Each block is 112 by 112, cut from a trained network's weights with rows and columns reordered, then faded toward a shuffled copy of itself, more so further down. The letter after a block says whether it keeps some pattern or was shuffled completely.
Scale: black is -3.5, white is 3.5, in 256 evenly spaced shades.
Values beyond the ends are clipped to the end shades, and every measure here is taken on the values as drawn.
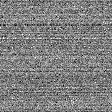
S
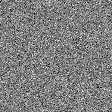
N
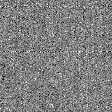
S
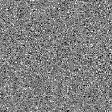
S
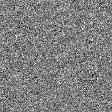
S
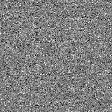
S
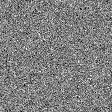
N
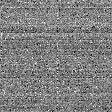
S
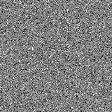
S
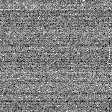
S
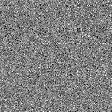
S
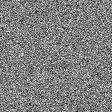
N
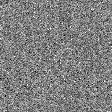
S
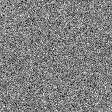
N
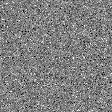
S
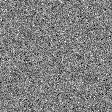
N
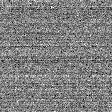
S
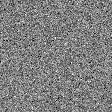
N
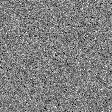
N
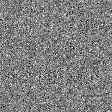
S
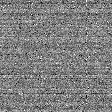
S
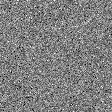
N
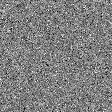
N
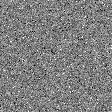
N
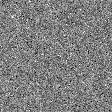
N
